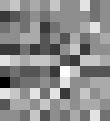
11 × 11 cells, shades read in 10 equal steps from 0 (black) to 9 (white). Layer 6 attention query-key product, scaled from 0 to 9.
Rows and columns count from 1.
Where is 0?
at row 8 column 1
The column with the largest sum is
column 10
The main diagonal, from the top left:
6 3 4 6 3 6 9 5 7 6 4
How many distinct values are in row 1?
5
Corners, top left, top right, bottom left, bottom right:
6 5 5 4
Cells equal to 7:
13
